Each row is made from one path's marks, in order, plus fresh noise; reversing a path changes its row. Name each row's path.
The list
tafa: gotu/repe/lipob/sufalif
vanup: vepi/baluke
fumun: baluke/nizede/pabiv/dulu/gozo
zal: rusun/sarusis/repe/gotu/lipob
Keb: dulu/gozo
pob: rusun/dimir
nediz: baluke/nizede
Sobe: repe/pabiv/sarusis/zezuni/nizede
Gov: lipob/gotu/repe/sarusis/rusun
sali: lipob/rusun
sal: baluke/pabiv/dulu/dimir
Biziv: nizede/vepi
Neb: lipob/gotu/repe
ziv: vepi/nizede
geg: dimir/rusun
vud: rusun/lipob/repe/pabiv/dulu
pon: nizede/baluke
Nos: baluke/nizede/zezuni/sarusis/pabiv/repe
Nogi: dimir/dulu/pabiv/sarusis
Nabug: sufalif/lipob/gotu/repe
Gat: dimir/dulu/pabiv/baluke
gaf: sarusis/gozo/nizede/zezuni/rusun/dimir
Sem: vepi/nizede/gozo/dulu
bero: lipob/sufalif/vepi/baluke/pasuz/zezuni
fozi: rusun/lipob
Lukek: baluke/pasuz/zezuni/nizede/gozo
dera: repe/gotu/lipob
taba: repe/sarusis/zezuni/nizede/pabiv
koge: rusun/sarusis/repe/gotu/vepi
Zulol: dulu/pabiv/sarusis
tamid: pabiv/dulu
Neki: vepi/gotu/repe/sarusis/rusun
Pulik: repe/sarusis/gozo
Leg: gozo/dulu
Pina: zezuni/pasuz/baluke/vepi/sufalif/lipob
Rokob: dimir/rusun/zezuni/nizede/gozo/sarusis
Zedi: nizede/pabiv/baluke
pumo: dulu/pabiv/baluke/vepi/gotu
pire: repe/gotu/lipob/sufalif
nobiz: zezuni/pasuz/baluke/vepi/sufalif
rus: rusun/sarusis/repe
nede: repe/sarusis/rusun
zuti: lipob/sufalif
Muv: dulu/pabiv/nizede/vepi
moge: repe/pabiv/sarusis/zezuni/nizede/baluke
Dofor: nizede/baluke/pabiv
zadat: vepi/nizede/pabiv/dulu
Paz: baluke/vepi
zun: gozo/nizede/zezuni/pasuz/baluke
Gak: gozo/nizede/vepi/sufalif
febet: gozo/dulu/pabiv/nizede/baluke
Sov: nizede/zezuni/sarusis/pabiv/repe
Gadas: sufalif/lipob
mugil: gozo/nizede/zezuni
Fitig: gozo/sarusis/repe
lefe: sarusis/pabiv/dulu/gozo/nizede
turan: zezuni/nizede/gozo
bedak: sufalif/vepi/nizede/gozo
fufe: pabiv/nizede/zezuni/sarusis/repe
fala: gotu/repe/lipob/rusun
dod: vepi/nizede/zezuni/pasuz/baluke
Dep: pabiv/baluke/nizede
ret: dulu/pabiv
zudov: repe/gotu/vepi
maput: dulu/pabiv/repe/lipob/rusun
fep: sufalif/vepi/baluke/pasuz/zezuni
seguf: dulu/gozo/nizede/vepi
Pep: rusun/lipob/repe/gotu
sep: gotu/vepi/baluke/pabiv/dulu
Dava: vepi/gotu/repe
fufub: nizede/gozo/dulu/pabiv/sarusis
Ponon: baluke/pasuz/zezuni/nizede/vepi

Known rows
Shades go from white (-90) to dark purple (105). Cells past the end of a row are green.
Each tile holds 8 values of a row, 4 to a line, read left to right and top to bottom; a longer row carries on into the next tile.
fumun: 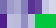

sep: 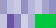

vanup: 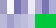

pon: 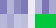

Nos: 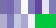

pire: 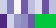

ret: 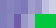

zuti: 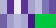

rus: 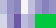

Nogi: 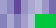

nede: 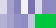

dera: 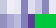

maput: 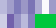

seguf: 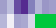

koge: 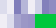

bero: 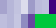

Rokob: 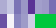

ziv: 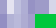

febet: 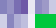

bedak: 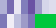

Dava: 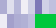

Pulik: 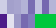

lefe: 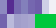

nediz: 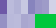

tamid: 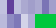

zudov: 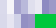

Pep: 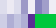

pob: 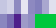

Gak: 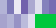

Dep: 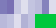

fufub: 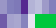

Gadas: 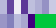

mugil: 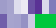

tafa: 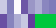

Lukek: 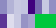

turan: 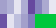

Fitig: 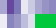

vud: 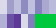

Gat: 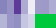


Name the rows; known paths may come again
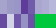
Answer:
Keb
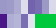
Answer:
taba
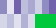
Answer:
Paz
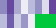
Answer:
Sov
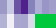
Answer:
seguf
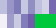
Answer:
Gov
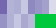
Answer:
nediz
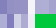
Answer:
Zedi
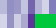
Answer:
sali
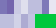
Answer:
Dep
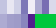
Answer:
zal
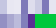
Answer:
dera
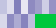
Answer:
Neki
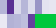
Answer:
Nabug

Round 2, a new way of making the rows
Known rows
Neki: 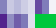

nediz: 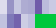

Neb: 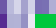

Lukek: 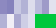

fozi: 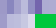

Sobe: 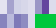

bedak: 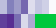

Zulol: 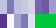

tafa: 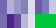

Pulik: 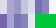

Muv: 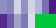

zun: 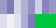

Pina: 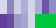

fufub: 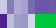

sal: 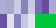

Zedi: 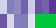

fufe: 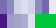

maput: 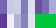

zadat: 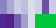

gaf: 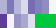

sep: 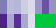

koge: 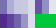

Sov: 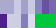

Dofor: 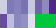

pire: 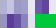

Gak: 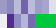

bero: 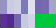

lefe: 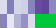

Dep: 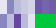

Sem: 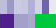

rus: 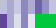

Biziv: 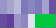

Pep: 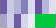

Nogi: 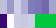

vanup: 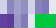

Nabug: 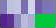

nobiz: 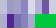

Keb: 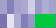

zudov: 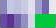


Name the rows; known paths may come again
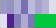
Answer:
Gak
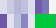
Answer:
nede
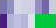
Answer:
fufe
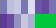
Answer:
Nabug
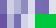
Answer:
vud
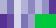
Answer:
seguf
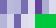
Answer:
Pep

